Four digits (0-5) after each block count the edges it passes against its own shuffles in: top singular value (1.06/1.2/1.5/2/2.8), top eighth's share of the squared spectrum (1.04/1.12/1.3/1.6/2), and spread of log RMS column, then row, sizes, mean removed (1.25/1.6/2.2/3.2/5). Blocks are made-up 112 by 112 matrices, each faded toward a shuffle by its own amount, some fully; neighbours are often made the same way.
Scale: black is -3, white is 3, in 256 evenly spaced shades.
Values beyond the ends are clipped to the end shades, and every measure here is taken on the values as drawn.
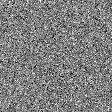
0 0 0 0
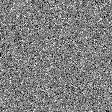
0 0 0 0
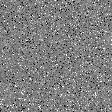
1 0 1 0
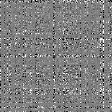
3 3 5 4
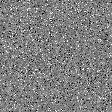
0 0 0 0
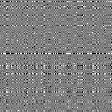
5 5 3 4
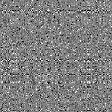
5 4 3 3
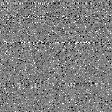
4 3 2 2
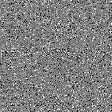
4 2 1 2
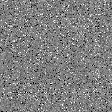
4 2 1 2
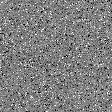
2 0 0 0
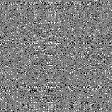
4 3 2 3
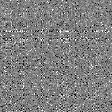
4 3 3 2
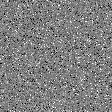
1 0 0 0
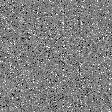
3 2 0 0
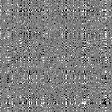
5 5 3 3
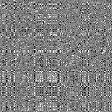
5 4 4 3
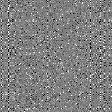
5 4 3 2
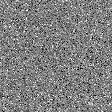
0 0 0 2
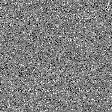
0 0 0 2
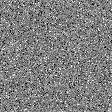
0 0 0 0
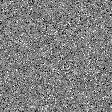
0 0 0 0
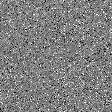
0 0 1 0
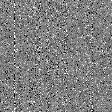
2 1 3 0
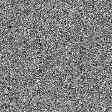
0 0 2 0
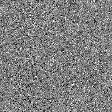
0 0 2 0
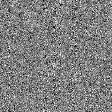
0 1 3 0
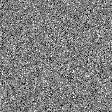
0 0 2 0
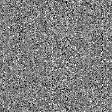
1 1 3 0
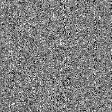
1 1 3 0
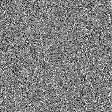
0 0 1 0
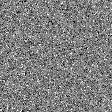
0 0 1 0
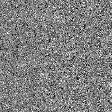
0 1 2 0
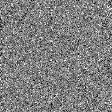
1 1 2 0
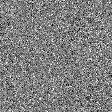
0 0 1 0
